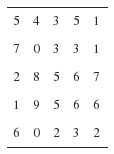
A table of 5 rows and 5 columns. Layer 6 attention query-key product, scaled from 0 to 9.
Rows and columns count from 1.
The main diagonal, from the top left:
5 0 5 6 2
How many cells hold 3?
4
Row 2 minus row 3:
5 -8 -2 -3 -6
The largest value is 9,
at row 4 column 2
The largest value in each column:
7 9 5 6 7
